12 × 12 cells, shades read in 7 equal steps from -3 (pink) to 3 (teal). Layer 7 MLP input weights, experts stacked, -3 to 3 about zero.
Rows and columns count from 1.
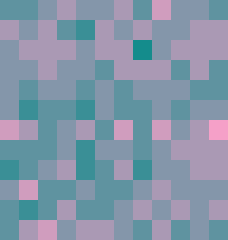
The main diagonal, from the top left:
1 0 -1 0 1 0 -2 1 0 0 0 1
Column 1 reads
1 -1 0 0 0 0 -2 1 2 0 1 1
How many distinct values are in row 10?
4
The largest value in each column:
2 2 1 1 2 1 1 3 0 1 1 1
